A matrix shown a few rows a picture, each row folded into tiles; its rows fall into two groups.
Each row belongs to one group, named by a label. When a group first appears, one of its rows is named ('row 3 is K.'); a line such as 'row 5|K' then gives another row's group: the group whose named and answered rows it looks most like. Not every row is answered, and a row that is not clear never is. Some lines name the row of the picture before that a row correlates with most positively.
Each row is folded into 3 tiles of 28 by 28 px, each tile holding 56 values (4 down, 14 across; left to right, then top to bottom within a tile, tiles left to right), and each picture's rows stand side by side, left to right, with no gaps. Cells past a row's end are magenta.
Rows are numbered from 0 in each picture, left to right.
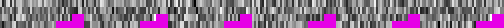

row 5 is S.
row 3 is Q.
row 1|S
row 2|S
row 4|Q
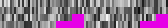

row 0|Q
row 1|S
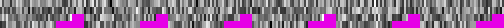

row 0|S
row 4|Q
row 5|Q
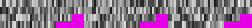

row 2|Q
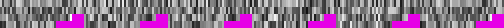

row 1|Q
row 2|Q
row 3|S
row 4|Q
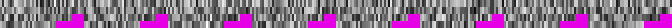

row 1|Q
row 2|Q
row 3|Q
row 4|Q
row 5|S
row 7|Q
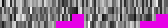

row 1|Q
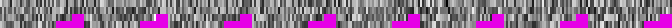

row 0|Q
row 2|Q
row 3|Q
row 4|S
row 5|S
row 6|Q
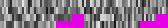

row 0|Q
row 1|S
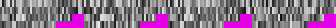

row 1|S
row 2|S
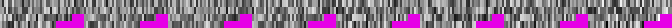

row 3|Q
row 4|S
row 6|S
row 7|S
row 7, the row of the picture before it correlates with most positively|1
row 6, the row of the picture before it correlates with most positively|1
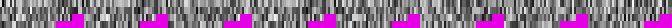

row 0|S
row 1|S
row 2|S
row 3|S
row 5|Q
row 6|Q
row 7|Q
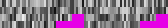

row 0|S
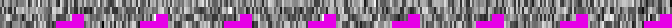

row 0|Q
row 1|S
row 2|Q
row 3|S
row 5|Q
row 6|Q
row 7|S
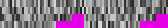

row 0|Q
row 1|Q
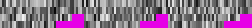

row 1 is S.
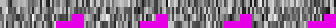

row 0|Q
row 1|S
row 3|S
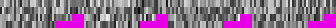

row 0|Q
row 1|S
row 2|S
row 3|Q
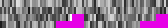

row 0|S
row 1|Q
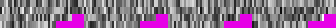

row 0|Q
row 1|Q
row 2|Q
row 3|S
